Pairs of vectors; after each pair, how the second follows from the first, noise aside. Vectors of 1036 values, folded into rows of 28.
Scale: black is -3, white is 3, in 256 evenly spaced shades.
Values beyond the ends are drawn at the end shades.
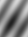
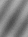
shrunk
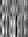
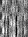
copied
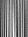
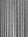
shrunk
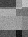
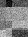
reversed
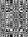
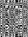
reversed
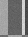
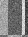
copied
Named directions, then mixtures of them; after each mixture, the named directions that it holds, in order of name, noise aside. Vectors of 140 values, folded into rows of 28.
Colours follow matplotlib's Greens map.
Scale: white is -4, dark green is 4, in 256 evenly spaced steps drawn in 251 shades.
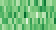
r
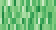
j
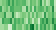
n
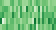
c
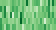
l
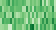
n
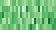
c, j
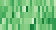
c, n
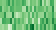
n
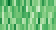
j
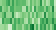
n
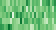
l, n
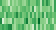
c, n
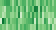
c, l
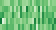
c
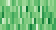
c, j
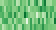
r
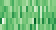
c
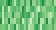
j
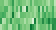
c, n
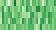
j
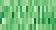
c
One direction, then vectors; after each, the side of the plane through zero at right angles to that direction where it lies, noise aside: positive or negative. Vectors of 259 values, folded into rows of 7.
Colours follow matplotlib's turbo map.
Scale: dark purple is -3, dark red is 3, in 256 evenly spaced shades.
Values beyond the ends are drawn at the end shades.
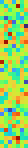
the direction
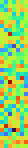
positive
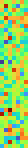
negative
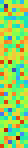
positive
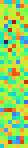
negative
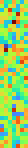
negative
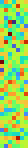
positive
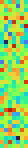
negative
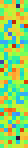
negative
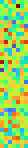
positive
